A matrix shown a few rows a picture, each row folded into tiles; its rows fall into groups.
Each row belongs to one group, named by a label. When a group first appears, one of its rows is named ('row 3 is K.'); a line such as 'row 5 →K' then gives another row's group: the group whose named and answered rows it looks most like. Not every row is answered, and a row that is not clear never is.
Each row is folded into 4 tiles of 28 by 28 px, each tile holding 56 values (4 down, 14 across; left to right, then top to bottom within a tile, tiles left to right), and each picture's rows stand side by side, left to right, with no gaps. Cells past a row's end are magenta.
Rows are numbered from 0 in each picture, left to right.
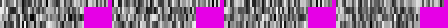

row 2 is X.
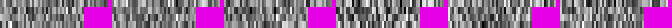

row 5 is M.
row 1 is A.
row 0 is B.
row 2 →A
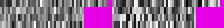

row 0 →B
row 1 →M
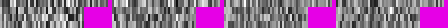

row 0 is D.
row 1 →A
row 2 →X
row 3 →X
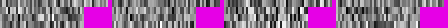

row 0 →X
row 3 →A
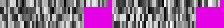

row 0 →A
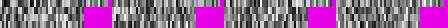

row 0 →D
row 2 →X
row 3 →A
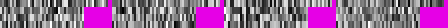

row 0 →D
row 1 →M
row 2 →X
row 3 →B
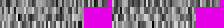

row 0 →B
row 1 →D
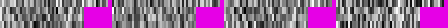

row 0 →A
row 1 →X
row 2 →A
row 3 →D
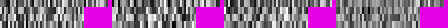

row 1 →X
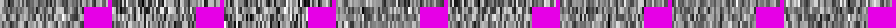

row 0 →M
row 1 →M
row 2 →D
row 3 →B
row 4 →M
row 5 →B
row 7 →A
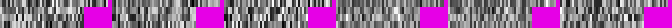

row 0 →M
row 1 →D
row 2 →D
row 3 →D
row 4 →M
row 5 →X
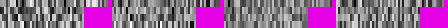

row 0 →A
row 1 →B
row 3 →M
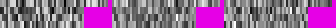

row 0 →A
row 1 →A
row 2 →B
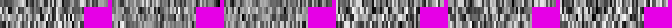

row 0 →M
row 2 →B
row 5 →M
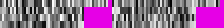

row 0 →X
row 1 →X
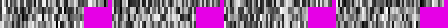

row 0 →X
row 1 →D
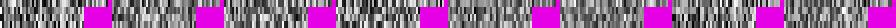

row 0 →D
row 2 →X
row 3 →X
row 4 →B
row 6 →D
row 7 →D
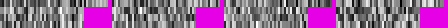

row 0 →D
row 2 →B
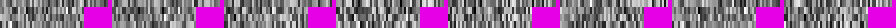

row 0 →B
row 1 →A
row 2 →D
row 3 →A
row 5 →X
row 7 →D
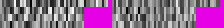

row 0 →M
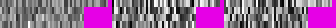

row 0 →X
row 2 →X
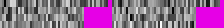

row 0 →D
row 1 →B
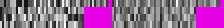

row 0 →D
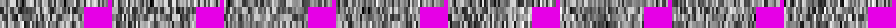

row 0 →A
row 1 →X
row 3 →B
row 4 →D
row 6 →M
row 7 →X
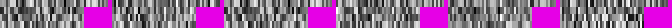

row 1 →B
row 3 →X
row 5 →D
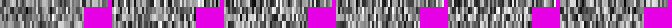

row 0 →A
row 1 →X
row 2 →M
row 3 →M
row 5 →A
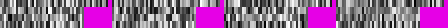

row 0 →D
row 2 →D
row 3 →D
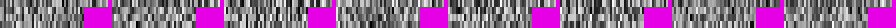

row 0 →M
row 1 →M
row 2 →M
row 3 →A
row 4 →M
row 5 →X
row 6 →B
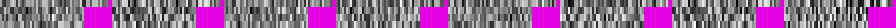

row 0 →A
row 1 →A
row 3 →B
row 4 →X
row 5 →M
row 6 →A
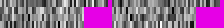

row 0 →D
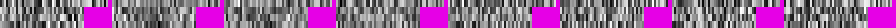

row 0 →X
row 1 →A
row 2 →A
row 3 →D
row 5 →D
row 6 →M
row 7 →X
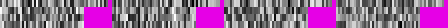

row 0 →X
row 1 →D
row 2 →A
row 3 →M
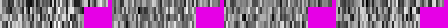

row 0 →M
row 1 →B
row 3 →M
